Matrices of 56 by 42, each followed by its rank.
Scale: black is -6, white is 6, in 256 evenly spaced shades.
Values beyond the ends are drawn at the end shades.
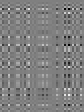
one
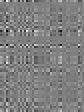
two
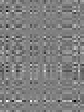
two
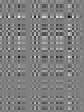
one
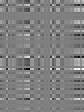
one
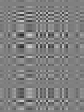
one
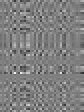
two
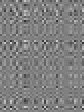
two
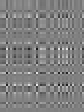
one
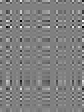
one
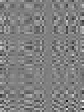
two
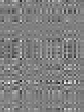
two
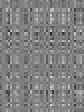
two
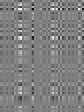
one
